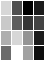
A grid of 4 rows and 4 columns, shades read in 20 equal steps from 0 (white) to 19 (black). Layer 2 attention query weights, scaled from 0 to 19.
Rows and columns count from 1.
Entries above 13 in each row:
2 2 1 1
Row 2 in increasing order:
4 12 14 15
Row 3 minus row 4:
-5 3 1 -1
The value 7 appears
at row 4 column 3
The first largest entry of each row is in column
3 3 4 4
